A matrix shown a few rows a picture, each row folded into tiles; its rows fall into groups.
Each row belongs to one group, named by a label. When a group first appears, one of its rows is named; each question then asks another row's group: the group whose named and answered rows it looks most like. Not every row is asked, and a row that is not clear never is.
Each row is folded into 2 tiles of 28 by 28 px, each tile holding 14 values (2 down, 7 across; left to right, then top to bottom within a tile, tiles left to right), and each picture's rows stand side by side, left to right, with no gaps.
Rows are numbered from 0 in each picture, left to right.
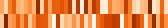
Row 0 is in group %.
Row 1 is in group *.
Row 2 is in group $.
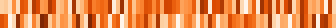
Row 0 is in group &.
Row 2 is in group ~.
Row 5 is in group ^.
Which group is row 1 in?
~
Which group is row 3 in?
&
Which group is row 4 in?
%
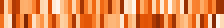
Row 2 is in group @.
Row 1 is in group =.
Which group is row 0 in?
$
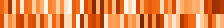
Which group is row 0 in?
^
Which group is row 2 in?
@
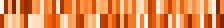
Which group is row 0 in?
*
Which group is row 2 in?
$
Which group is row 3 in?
$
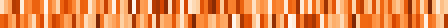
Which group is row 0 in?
$
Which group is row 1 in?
^
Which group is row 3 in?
~
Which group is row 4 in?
$
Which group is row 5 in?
~
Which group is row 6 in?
=
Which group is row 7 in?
$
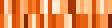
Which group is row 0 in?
$
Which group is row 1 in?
$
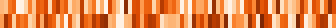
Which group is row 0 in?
%
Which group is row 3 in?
@
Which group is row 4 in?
=
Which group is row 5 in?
&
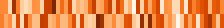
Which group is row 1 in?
&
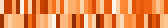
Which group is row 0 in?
~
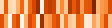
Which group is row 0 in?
&
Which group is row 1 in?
*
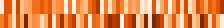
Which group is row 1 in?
$
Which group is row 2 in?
^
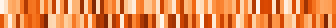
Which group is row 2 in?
^
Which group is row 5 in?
=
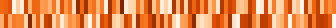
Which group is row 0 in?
@
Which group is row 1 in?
*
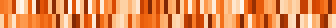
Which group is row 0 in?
%
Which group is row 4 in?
=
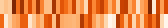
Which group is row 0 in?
*
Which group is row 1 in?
~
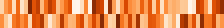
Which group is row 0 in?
&
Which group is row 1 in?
%
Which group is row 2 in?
%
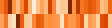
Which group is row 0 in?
^
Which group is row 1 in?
*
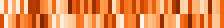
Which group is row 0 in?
=
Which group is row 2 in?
*
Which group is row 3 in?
^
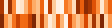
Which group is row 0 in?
^
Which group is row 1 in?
=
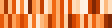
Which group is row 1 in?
$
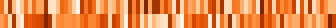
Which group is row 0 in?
@
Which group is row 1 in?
@
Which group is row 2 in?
~
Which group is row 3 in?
~
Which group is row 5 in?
*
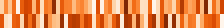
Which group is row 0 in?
=
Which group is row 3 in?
%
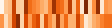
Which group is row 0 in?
=
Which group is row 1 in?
*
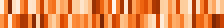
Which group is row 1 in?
%
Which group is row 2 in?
~
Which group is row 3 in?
@
